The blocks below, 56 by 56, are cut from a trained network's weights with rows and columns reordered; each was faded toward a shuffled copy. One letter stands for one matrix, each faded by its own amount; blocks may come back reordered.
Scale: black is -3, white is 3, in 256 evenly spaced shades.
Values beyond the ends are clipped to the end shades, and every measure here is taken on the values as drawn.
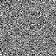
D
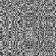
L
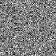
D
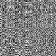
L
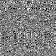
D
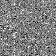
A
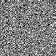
A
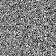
A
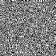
D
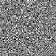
D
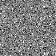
A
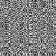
L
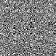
D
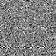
D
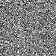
A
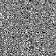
D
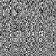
L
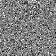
A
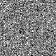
A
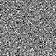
D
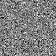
A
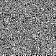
D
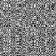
L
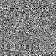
D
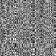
L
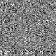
D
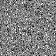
A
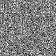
A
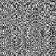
L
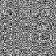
L
